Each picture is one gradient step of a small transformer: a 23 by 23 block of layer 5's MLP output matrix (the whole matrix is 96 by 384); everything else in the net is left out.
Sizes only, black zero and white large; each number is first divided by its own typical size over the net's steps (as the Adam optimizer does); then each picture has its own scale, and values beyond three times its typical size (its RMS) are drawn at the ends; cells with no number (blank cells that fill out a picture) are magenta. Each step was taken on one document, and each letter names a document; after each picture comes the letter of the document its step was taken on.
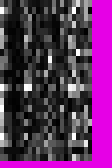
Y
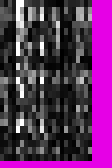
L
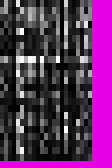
L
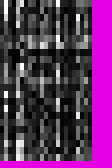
L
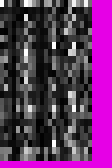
Y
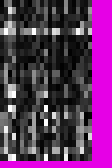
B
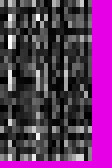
B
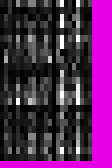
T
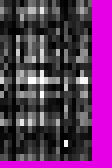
L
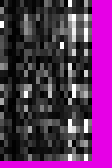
Y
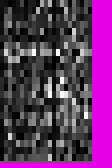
T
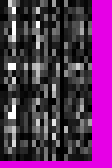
B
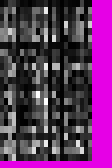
B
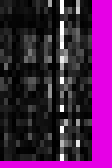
T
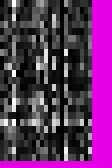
B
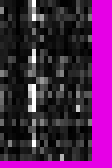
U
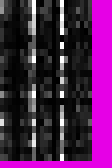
U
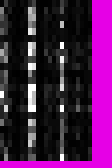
U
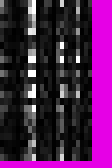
U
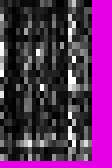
Y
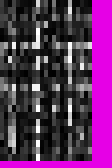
B
